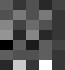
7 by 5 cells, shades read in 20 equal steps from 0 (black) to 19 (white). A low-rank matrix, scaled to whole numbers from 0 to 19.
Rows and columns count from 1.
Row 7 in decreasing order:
19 15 4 4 3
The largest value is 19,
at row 7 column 4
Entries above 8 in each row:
0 2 1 2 0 0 2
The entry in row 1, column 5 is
5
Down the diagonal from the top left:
7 9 8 3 5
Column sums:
44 49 42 54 30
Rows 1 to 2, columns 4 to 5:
3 5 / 9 4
